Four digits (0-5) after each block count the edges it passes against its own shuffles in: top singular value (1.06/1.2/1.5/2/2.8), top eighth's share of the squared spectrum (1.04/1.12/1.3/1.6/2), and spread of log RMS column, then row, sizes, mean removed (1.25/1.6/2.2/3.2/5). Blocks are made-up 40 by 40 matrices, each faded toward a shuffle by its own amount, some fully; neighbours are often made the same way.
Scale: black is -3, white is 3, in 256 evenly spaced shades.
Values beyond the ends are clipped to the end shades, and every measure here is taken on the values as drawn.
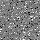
1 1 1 0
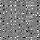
4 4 2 2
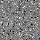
3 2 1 1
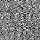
3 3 1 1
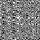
4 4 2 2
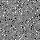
0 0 0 0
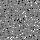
0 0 0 0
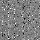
2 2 2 0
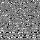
2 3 0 3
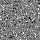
0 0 0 0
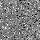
0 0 0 0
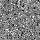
1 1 0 0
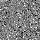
0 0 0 0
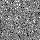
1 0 0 0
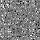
3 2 0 1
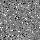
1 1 0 0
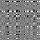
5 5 3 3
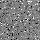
0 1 0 0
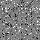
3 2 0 0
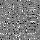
3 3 0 1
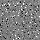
2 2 0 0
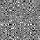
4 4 2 2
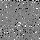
3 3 0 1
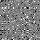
3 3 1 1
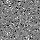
1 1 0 0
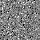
0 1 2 0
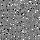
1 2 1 0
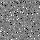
1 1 0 0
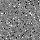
0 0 0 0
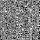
3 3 1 1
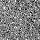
2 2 0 0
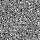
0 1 0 0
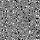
3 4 2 1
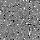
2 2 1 0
